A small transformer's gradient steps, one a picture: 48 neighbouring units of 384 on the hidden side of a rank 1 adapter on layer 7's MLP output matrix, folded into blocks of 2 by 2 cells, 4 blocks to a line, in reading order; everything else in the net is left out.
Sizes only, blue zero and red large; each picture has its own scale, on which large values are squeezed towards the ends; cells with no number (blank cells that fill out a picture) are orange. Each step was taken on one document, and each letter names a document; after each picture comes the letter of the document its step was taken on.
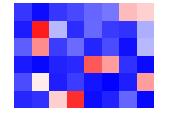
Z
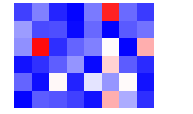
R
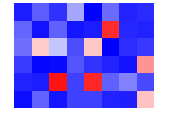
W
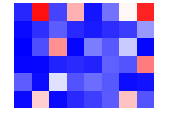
W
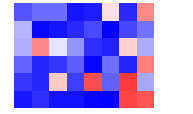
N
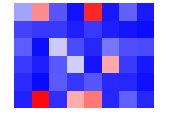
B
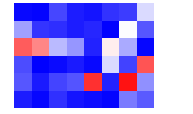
N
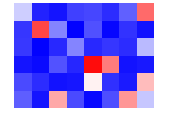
Z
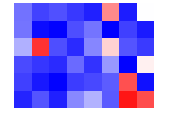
N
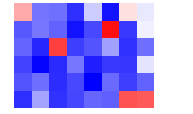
B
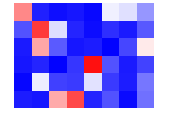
Z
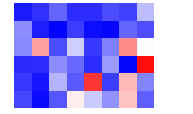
N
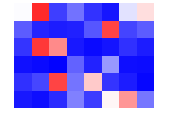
W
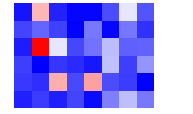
W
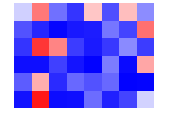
B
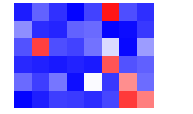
R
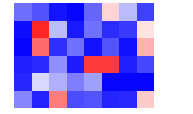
Z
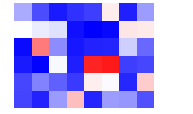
Z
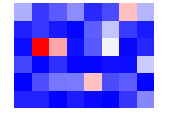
W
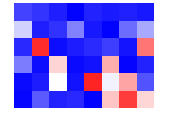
R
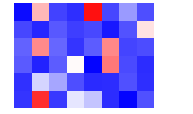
B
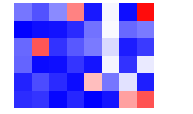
W
